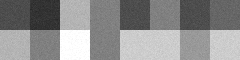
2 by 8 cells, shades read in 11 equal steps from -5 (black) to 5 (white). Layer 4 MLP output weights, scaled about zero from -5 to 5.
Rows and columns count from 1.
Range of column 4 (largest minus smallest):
0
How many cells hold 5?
1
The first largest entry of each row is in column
3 3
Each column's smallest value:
-2 -3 2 0 -2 0 -2 -1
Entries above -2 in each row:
4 8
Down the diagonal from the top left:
-2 0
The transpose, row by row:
-2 2 | -3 0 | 2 5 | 0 0 | -2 3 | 0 3 | -2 1 | -1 3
